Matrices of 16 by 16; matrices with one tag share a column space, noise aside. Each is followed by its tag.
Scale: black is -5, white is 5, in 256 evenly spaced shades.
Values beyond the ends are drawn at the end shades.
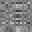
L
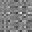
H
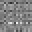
L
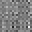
H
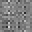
H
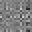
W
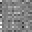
H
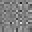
L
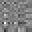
L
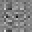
W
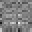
L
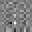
L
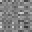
H
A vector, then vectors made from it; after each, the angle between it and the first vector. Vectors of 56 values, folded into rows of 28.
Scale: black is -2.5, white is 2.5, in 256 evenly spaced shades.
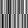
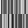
partly opposed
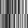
partly aligned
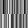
nearly opposite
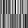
orthogonal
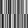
nearly parallel
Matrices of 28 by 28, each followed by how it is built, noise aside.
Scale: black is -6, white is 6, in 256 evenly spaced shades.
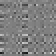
low rank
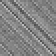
Toeplitz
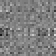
low rank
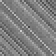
Toeplitz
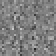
low rank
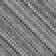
Toeplitz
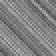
Toeplitz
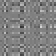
low rank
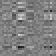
low rank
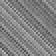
Toeplitz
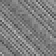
Toeplitz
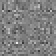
low rank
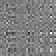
low rank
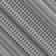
Toeplitz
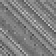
Toeplitz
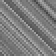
Toeplitz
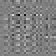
low rank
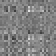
low rank
